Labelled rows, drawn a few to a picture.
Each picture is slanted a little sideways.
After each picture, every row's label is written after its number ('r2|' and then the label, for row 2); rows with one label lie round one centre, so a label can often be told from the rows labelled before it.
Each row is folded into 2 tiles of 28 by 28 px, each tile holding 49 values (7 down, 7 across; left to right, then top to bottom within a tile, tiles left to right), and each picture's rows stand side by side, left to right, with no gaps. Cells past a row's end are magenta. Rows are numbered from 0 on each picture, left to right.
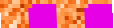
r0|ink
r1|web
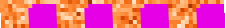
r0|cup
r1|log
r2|web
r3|ink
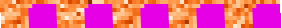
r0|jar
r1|log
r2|jar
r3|jar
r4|ink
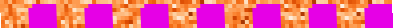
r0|cup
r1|cup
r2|jar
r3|log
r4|web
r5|log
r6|log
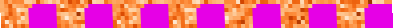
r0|cup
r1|log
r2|cup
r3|cup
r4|jar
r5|web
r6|log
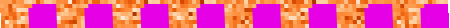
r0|cup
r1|jar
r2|log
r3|log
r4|web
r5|log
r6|web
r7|cup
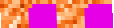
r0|ink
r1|jar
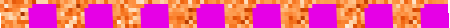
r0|log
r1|ink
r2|cup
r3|web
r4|web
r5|web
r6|ink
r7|web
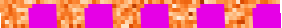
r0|cup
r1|cup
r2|ink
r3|log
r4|jar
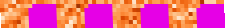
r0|jar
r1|ink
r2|web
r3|log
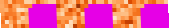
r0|cup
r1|ink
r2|jar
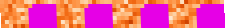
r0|cup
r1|cup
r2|jar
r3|jar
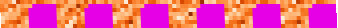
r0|jar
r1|ink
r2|jar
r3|log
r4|jar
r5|jar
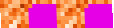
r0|ink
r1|ink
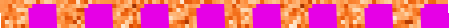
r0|cup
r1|web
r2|ink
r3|jar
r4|cup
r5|ink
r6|cup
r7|jar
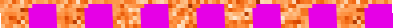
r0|web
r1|web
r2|cup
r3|ink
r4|log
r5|jar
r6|web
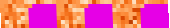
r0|cup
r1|cup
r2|web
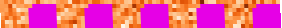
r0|cup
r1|jar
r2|ink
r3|log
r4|ink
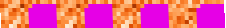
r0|ink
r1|ink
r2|ink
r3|web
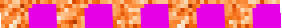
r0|ink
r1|jar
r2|cup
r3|ink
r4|cup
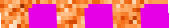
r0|ink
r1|jar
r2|web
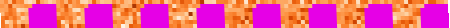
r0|cup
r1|cup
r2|ink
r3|log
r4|web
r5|web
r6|web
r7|jar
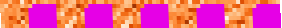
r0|web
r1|ink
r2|ink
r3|web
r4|jar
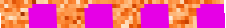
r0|log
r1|web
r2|ink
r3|jar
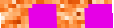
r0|jar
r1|log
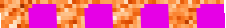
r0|ink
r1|jar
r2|jar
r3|web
